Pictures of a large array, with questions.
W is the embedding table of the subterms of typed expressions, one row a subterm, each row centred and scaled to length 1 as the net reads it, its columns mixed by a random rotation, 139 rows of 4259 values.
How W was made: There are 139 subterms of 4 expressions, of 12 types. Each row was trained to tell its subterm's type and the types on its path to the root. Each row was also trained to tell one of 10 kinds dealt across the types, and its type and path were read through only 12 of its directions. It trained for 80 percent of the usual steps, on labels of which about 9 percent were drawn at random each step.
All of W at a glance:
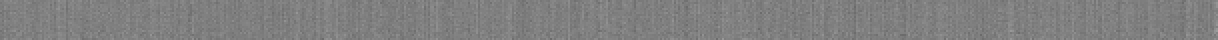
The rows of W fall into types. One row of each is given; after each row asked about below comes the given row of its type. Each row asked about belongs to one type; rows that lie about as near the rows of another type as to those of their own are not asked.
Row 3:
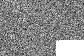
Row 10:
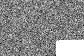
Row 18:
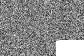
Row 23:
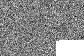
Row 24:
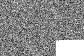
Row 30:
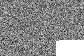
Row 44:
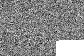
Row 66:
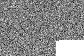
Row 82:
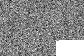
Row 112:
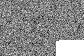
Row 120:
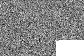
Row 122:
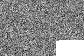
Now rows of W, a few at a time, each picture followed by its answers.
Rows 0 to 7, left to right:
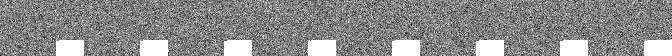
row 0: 82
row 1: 3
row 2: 122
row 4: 18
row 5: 112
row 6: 112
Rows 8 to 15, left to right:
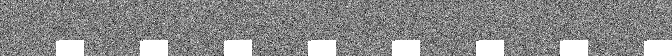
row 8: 23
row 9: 66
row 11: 24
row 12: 23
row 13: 44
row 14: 10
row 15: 44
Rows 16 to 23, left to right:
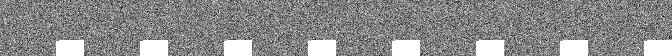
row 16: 82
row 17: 122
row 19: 24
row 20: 3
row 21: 3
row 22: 122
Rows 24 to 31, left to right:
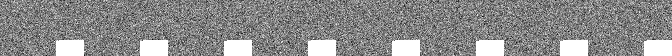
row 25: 82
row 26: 44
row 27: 112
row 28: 24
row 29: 82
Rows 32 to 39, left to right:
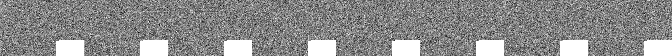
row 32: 122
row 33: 18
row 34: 112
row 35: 120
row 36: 122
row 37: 44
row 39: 66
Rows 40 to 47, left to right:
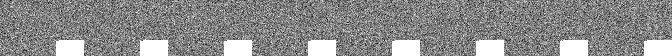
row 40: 3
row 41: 82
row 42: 3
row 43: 44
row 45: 66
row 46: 24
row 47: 66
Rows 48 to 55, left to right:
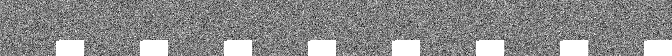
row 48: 122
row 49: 122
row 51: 120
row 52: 30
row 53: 3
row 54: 30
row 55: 18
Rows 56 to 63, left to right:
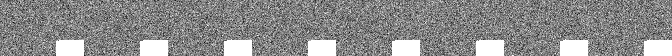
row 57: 122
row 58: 112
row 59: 23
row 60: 66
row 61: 24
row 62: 18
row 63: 18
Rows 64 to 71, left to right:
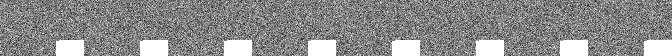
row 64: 44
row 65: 112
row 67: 30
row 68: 122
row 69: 66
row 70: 24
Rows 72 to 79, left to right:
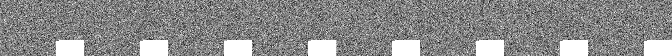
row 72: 3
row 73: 3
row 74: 18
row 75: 18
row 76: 44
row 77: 23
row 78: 112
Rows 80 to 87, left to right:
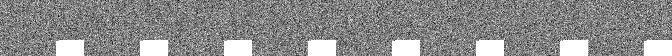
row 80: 30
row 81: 3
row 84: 10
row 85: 3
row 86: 24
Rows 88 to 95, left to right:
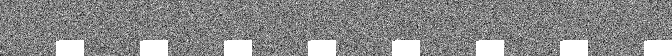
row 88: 82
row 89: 30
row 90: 10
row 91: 30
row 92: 82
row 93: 3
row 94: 44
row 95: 24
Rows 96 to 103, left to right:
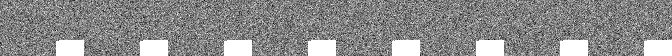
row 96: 23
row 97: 122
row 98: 82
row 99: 66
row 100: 24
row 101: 82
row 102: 66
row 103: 30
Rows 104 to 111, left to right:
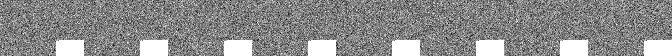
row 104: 24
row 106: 18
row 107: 24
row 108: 23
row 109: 24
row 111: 10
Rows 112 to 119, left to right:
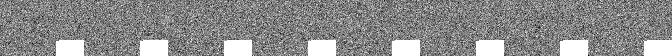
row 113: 66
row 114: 44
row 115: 66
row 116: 112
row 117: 122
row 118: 112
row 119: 82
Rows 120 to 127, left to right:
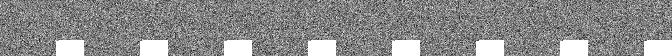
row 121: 120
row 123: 122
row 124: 3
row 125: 122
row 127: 44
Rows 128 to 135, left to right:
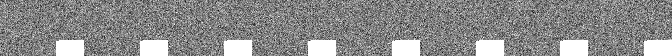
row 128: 44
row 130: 23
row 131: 120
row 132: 24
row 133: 23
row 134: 18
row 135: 10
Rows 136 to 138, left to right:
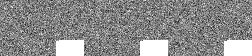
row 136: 30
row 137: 18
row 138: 112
